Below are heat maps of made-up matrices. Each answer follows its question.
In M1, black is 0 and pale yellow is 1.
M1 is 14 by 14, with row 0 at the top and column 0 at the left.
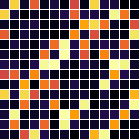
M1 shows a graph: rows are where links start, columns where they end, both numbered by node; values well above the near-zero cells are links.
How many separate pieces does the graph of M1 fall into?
1
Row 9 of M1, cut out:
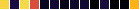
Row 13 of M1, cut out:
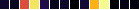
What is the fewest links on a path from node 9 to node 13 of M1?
1
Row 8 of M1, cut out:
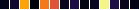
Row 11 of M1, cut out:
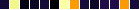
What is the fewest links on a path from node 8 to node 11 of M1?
3
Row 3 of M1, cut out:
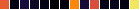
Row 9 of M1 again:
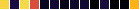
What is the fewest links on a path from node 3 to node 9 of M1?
1
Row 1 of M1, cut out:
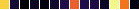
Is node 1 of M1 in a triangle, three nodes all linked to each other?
yes
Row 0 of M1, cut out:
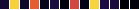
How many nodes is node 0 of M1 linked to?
4
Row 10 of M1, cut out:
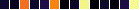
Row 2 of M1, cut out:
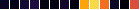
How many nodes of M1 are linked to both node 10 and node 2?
2
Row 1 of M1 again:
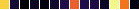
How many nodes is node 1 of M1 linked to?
4
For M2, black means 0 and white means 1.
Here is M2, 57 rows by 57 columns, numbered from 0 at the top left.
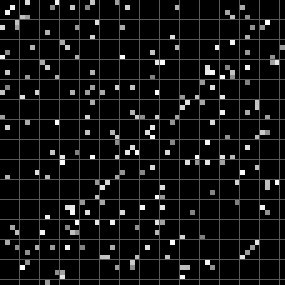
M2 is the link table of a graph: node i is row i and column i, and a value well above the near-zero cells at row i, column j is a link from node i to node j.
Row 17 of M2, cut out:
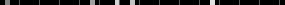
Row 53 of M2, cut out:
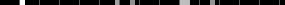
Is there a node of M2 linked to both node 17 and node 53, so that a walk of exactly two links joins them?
yes
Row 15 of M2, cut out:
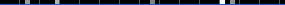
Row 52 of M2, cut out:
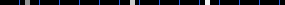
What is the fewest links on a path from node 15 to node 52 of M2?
2
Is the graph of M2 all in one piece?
yes
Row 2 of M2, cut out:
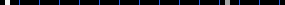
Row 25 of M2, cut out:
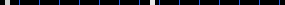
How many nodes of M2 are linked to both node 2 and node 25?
1
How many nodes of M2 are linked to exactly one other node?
4
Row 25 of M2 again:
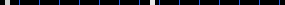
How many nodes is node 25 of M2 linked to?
2
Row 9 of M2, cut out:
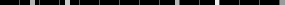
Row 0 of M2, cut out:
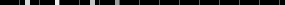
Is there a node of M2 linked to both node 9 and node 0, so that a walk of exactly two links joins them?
no
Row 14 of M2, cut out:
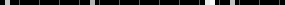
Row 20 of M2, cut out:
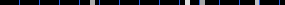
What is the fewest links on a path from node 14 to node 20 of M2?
2
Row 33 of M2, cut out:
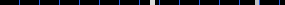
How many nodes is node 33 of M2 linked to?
2
